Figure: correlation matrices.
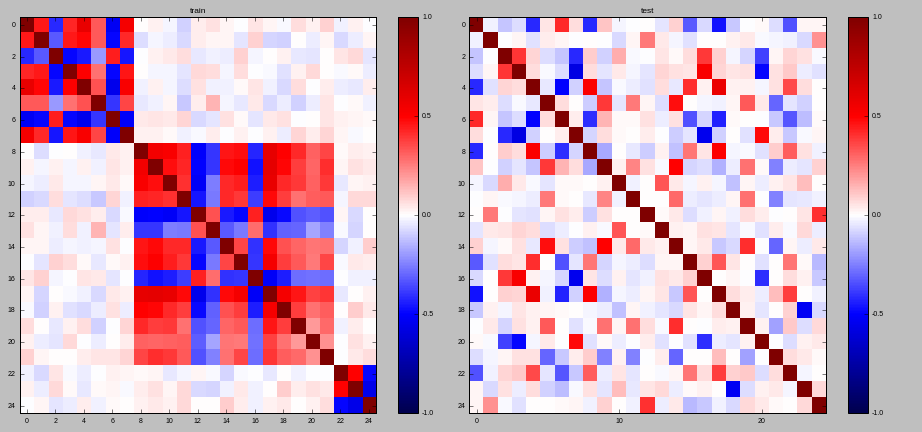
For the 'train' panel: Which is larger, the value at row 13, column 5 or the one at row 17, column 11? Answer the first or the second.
the second
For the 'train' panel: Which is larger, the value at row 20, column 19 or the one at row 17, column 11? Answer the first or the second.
the second
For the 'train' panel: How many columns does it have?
25
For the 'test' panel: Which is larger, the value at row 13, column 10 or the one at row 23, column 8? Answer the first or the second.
the first
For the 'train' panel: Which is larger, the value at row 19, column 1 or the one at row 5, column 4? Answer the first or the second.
the second
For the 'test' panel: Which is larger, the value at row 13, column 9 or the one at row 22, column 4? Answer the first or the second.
the second
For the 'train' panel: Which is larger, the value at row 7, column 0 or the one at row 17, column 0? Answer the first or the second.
the first
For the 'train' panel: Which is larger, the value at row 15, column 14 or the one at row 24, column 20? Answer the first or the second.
the first
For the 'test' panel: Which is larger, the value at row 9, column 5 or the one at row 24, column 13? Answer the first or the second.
the first
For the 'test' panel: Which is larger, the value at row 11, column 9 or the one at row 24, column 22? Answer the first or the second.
the first
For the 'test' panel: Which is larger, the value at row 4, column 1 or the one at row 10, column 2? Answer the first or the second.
the second
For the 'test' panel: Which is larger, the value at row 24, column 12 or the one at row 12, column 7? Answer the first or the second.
the first
